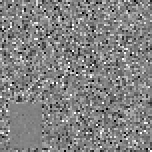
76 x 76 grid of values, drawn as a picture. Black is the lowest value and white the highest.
There are no regular stripes. The bottom left is the smoothest part. In the bottom left lies a patch that is calmer than the rest. The texture is fine-grained noise. No overall slope runs across the table.
